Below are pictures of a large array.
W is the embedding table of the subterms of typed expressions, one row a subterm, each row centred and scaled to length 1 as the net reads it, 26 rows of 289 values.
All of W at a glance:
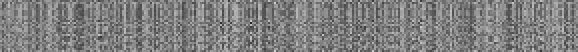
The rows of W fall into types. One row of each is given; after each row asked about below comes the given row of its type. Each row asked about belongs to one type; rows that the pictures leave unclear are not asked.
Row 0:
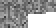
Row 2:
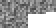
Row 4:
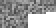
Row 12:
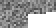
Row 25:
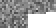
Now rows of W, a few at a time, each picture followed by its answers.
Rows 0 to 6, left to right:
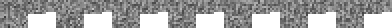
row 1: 25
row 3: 2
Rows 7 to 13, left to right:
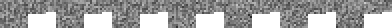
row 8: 4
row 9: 2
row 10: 0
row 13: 25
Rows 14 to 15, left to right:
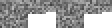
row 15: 4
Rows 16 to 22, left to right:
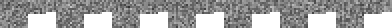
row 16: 12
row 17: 2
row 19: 0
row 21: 4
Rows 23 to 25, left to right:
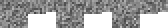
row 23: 12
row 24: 2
